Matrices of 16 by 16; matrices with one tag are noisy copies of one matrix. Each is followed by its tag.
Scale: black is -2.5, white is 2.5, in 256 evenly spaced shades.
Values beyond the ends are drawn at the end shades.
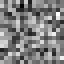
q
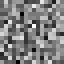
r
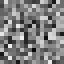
r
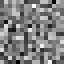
r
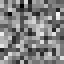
q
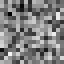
q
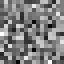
r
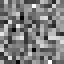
r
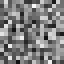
r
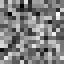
q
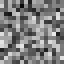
q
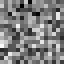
q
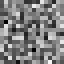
r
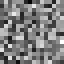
r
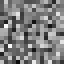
r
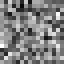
q
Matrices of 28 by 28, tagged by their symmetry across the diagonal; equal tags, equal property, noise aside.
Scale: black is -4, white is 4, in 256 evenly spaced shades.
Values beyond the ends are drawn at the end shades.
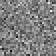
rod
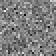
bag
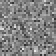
bag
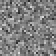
rod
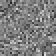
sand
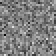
bag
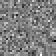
rod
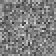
sand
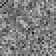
sand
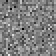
bag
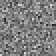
rod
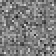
sand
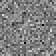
sand
